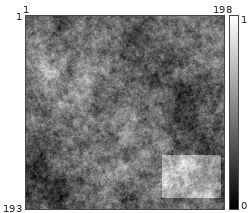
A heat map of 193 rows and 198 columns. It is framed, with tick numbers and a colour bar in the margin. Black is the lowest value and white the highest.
The ninth with the highest average is the bottom right. In the bottom right lies a patch that is higher than the rest. Neither half mirrors the other.
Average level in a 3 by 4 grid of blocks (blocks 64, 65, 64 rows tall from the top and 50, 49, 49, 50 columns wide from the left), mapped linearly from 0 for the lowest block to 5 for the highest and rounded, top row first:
4 3 1 3 | 3 3 3 0 | 0 3 4 5
